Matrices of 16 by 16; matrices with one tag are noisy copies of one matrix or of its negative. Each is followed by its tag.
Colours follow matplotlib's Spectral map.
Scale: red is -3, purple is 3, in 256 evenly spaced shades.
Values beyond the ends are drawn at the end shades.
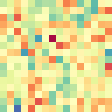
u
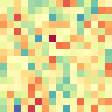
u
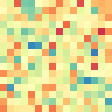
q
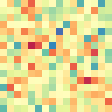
q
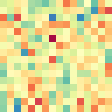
u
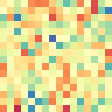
u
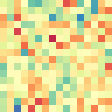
u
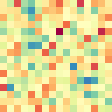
q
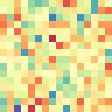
u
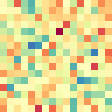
q
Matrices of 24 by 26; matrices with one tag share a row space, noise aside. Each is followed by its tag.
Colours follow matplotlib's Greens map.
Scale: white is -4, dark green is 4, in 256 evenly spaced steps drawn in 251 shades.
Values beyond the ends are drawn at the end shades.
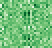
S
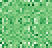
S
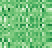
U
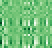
S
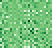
S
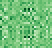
S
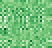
U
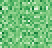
S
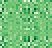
S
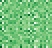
S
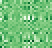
S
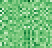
S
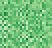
U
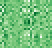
S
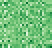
U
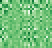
S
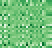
U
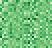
S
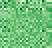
U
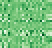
U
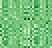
S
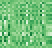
U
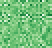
U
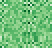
S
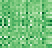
U
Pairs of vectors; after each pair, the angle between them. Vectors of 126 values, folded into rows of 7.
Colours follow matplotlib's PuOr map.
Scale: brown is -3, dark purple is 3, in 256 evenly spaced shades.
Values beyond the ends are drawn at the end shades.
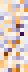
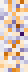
nearly parallel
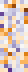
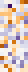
partly opposed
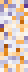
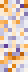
partly opposed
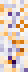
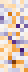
nearly opposite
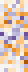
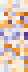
nearly parallel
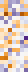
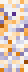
orthogonal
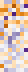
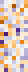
orthogonal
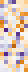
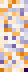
partly opposed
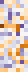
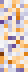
orthogonal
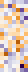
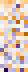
orthogonal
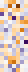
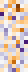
nearly parallel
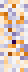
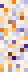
partly aligned
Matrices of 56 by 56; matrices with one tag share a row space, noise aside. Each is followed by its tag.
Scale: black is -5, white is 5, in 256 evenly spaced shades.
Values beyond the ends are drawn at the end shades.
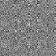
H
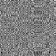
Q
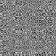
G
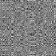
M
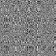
H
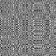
Q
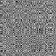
G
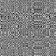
Q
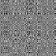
H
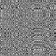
Q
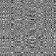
M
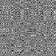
M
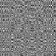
M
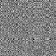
Q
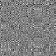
Q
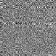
G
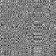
Q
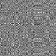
Q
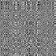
H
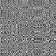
Q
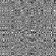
M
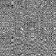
M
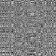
M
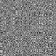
G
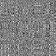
Q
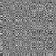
G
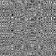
M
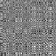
G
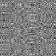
M
